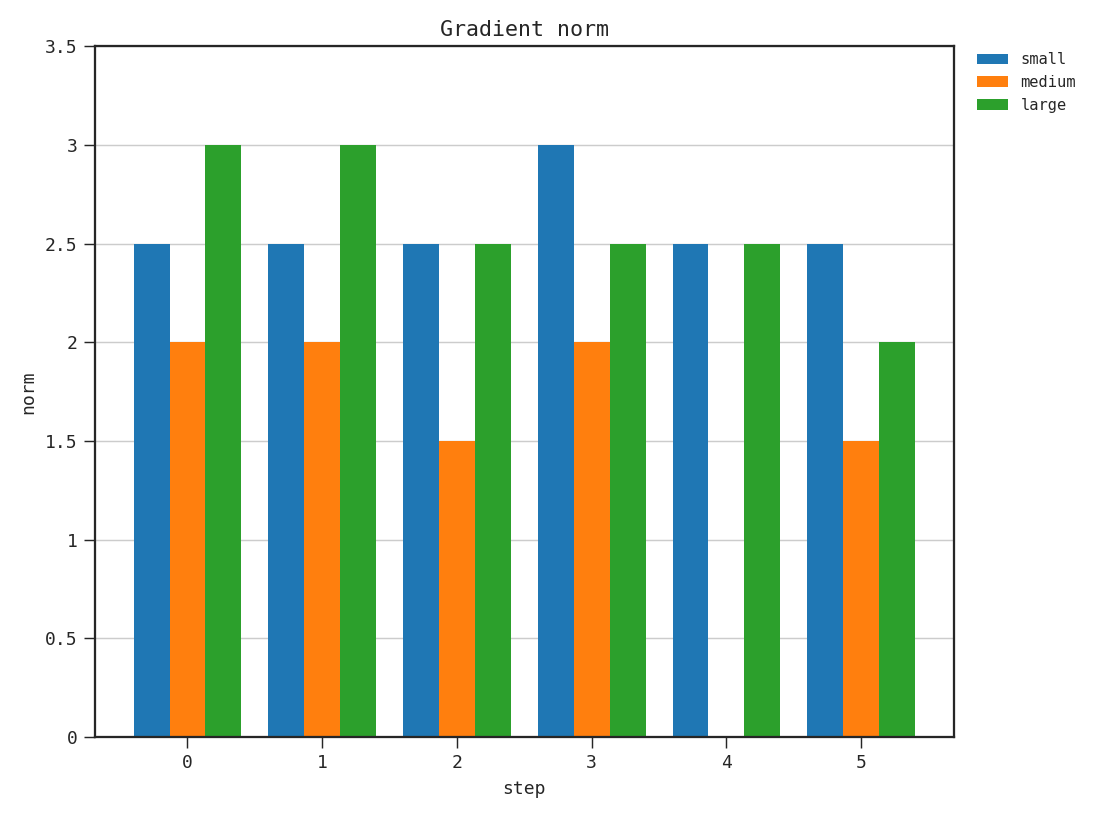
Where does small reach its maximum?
3
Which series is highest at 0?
large
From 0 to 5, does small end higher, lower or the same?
the same
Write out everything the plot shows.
Title: Gradient norm
x-axis: step, ticks 0 1 2 3 4 5
y-axis: norm, ticks 0 0.5 1 1.5 2 2.5 3 3.5
Legend: small, medium, large
Values:
small: 2.5 2.5 2.5 3 2.5 2.5
medium: 2 2 1.5 2 0 1.5
large: 3 3 2.5 2.5 2.5 2
